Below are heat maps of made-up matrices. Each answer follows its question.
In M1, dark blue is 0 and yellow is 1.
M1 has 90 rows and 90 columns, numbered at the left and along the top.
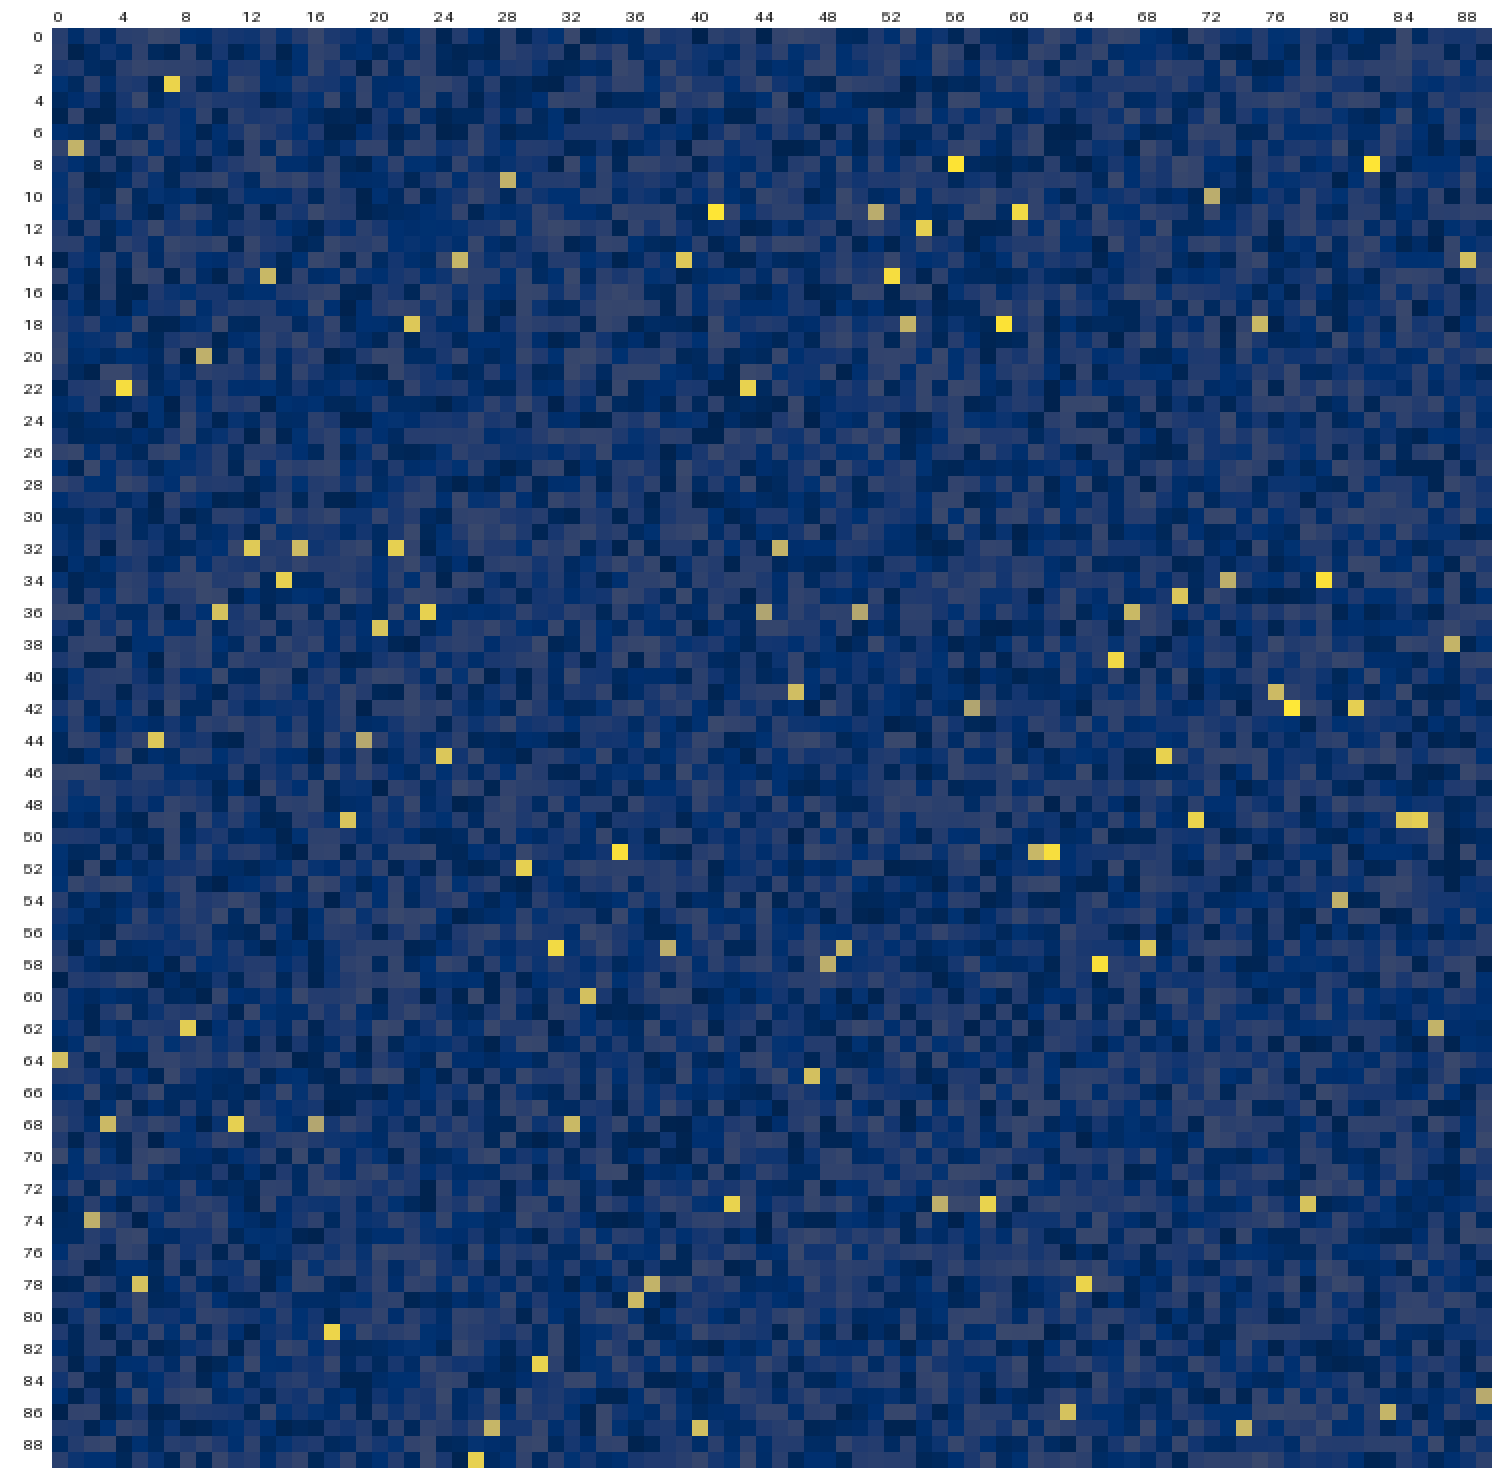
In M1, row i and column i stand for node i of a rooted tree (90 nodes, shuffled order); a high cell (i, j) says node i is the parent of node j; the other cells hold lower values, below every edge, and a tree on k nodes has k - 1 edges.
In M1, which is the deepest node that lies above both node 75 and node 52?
57
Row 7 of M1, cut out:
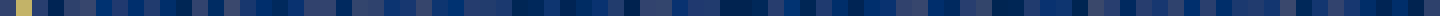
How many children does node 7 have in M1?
1
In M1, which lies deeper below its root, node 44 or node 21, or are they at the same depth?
node 21
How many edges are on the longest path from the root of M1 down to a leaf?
10
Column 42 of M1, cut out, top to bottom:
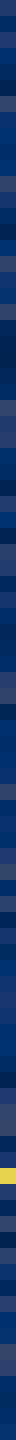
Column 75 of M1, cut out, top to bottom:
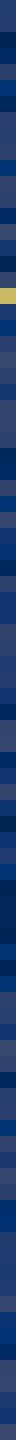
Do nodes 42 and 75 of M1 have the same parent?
no
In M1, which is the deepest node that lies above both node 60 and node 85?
57
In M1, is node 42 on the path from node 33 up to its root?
yes
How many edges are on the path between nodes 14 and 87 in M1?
6
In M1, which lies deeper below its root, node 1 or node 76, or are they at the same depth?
the same depth
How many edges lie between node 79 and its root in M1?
1
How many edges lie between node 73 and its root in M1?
1
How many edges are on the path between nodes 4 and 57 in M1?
4
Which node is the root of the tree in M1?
34
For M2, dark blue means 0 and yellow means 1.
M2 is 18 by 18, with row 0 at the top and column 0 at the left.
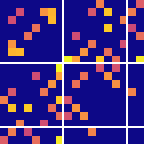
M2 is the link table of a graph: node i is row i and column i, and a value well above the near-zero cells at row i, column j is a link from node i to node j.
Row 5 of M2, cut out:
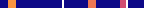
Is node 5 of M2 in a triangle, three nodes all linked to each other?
yes
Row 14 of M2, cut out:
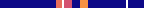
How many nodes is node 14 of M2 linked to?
3
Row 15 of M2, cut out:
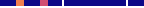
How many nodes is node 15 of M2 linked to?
2
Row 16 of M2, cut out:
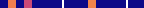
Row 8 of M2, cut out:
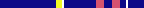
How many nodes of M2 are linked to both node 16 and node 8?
0
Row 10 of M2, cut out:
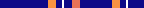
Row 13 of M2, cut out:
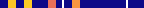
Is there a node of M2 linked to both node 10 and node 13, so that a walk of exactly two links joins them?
yes
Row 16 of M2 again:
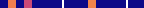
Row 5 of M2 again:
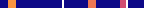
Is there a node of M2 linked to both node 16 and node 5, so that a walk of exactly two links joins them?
yes
